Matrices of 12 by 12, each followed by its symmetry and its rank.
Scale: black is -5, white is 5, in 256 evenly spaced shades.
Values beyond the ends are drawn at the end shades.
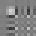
symmetric, rank one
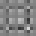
symmetric, rank one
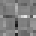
antisymmetric, rank two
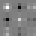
symmetric, rank one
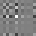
symmetric, rank one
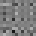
neither, rank two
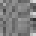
neither, rank two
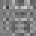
neither, rank two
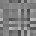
antisymmetric, rank two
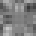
antisymmetric, rank two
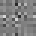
antisymmetric, rank two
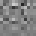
neither, rank two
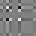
symmetric, rank one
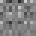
neither, rank two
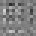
antisymmetric, rank two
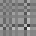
symmetric, rank one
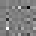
antisymmetric, rank two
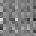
neither, rank two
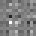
neither, rank two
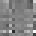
neither, rank two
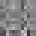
neither, rank two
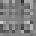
antisymmetric, rank two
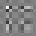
symmetric, rank one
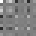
symmetric, rank one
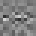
neither, rank two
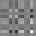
symmetric, rank one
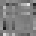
antisymmetric, rank two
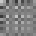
symmetric, rank one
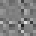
antisymmetric, rank two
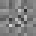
antisymmetric, rank two
